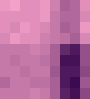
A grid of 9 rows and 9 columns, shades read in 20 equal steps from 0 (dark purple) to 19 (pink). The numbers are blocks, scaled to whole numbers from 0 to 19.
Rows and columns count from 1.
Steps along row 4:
up down same down down down down up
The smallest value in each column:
12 13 13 13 13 10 1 0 8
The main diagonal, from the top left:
18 17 18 17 14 11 2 0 8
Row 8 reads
12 14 14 13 13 11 2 0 10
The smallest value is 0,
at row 8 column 8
